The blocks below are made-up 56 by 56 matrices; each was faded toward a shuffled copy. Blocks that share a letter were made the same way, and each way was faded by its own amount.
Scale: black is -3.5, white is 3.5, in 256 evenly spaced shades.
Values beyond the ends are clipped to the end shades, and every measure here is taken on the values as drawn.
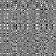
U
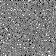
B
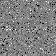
B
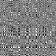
U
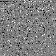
B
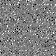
B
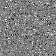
B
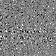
B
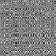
U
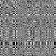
U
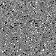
B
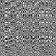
U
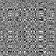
U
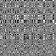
U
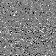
B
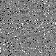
B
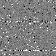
B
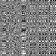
U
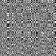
U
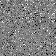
B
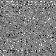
B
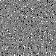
B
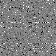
B
